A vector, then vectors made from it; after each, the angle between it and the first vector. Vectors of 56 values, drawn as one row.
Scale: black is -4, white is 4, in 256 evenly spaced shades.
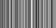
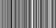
partly aligned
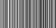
orthogonal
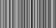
nearly opposite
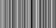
nearly opposite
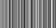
nearly opposite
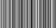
nearly opposite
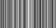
orthogonal
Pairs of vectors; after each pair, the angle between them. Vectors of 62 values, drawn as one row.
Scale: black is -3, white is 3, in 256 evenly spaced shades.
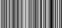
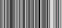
partly opposed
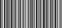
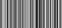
partly aligned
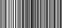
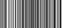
nearly parallel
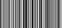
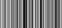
partly aligned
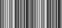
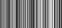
orthogonal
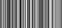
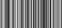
orthogonal
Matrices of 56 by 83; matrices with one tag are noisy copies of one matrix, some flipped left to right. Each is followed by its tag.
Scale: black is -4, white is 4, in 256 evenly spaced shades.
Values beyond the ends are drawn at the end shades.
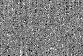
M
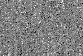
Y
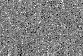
Y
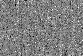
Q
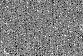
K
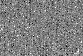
K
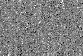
Y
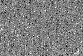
K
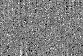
M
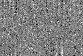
M
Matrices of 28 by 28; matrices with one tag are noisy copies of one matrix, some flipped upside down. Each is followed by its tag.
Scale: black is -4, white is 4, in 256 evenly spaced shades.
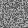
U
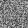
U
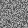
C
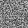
U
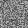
U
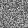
U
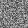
U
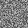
C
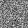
U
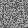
U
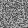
U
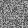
U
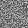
C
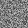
C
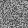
U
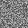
C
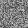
U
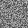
C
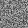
C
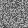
U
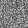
U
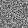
C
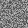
C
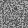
U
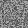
U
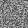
U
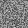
U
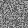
U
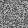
U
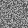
C
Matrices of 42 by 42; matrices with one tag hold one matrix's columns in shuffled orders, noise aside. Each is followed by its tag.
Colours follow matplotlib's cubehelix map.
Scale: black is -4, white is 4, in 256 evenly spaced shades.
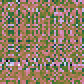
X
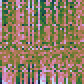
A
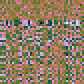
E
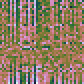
A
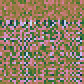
E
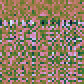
E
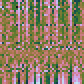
A
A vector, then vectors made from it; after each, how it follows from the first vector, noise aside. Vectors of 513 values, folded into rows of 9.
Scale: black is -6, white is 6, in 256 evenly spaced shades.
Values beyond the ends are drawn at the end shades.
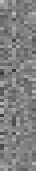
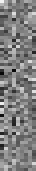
scaled up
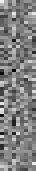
scaled up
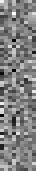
scaled up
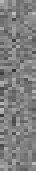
copied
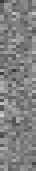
sign-scrambled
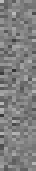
sign-scrambled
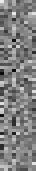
scaled up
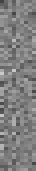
negated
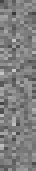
negated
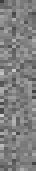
negated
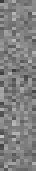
sign-scrambled
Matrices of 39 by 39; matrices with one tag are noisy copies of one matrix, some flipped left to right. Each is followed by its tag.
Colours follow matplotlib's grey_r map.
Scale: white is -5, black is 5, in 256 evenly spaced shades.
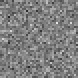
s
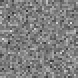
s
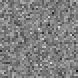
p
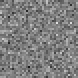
s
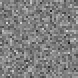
s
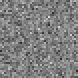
p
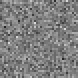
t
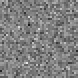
p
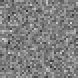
s
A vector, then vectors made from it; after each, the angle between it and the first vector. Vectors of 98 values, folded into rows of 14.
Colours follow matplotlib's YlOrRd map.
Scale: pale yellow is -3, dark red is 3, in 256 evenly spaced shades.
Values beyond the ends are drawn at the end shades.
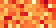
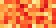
partly aligned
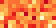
partly aligned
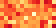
orthogonal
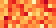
nearly parallel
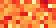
nearly parallel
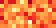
orthogonal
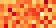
partly aligned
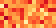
partly aligned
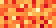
orthogonal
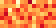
orthogonal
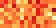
orthogonal
